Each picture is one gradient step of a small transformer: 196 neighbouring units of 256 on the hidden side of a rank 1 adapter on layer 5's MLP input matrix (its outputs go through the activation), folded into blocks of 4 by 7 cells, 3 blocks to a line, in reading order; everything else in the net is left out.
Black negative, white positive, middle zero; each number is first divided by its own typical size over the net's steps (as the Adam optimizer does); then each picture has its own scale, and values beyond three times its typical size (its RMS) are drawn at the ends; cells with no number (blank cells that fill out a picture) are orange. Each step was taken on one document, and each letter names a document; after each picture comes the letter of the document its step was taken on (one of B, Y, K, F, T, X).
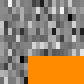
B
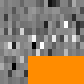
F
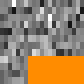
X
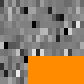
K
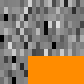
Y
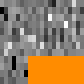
F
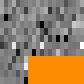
K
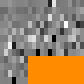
F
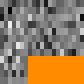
B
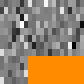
Y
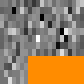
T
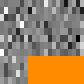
Y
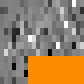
F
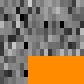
Y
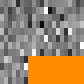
K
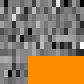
Y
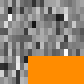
B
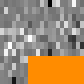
F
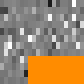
F
